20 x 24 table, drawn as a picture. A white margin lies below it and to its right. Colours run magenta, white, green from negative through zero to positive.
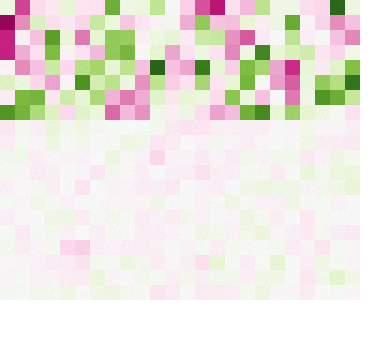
The distribution is heavy-tailed on both sides. No overall slope runs across the table. On average the colour sits 50% of the way up the scale. A horizontal seam about 40% of the way down splits the table, and the bottom part is calmer. Neither half mirrors the other.
